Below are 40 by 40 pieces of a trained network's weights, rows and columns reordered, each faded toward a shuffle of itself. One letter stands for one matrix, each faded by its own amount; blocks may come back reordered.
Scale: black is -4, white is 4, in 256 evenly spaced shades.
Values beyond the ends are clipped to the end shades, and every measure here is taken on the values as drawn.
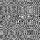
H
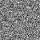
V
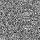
V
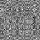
H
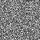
V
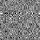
H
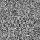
V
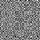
H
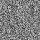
V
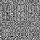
H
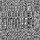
H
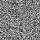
V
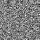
V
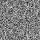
V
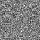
V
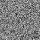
V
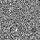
V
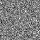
V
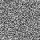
V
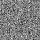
V
